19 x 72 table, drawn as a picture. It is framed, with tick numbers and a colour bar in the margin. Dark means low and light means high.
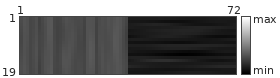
The table splits into one row of 2 panels. Panel 1,1: low, streaked downward, faint in contrast. Panel 1,2: very low, streaked across, faint in contrast.
